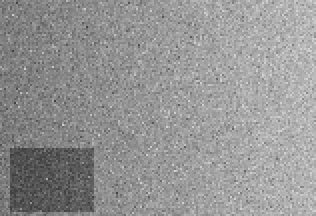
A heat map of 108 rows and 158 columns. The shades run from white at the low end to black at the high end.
Odd patch: higher, in the bottom left. Ninth with the highest average: bottom left. Slope: up to the left.
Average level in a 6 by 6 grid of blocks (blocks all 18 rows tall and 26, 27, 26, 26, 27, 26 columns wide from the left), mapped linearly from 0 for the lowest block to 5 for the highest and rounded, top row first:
322110 / 322110 / 322110 / 322110 / 542110 / 542110
